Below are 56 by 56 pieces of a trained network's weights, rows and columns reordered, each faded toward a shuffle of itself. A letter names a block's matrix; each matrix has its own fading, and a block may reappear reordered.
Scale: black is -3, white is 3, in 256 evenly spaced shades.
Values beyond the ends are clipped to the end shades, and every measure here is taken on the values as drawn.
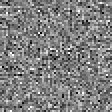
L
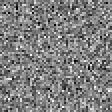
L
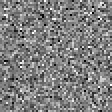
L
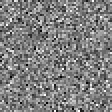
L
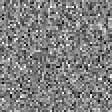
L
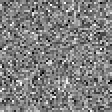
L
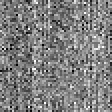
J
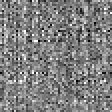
J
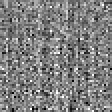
J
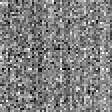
J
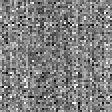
J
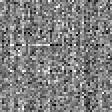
J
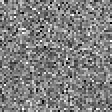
L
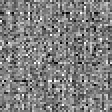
J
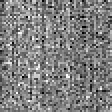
J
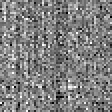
J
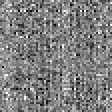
J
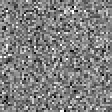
L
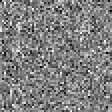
L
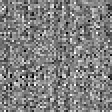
J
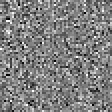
L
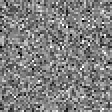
L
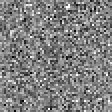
L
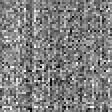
J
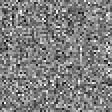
L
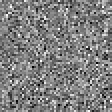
L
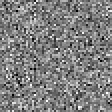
L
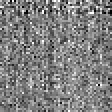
J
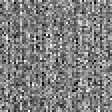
J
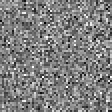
L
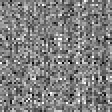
J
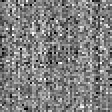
J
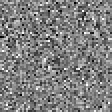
L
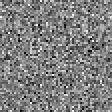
L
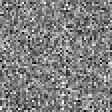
L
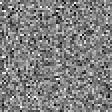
L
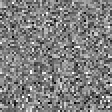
L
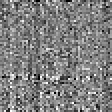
J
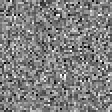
L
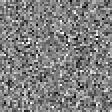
L
